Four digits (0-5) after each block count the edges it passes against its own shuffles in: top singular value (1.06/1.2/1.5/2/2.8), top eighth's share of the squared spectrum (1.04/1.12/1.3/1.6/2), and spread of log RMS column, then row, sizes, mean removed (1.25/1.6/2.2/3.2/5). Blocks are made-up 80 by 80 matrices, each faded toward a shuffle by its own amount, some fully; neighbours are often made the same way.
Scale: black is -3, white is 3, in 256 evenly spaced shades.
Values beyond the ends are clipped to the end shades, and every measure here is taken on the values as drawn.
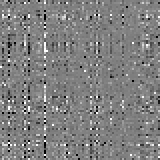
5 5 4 3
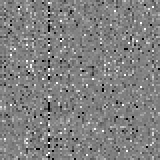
3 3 1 1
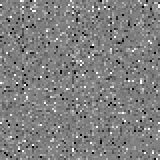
2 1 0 0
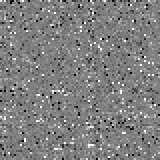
2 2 1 1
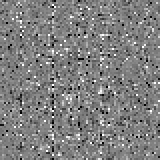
3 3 2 1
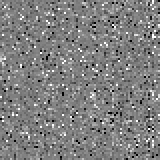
2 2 1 0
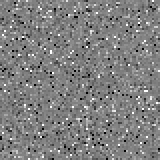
0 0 0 0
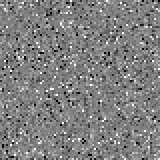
2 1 0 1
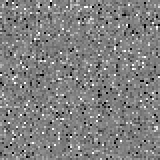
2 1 1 0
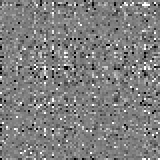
4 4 3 3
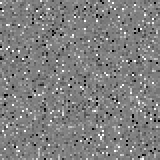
1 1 0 0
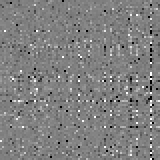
4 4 2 2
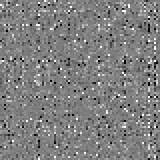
4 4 2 2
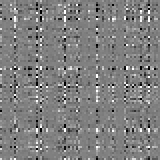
5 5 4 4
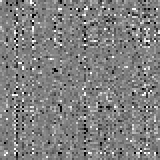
4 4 3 3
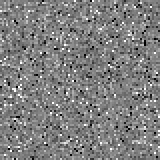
2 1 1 0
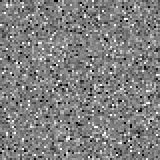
0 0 0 0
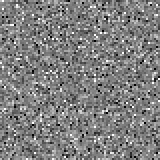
0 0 0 0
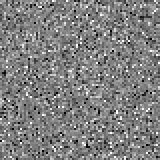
1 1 0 0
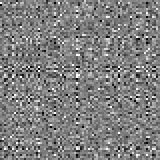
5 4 3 3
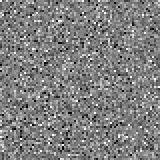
3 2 1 0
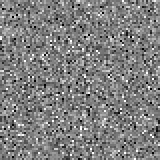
2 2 0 0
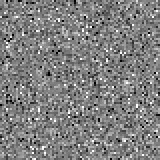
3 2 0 0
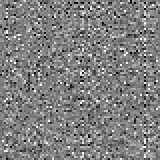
4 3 2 2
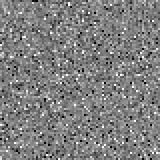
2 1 0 0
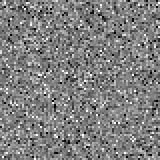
1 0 0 0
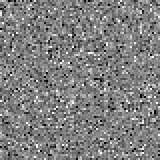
2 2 1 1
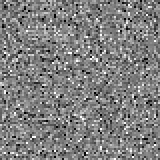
3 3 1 1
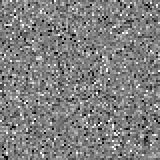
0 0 0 0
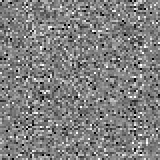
4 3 2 1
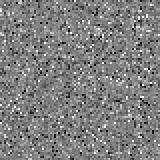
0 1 0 0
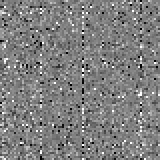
2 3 2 2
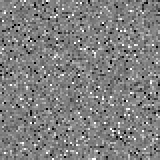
0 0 0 0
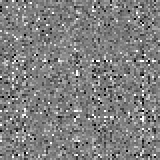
2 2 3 2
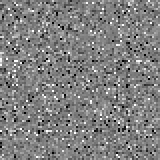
1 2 2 1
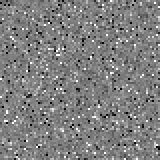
0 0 0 0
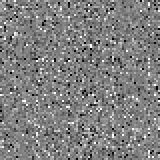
1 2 2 1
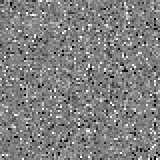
1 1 1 0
